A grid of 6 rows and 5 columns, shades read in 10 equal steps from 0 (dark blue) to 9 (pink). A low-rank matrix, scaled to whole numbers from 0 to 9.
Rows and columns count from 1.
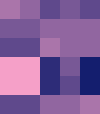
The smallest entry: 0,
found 2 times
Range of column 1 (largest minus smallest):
6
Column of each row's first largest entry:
1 3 3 1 1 5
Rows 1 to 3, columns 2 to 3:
5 3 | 4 5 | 3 6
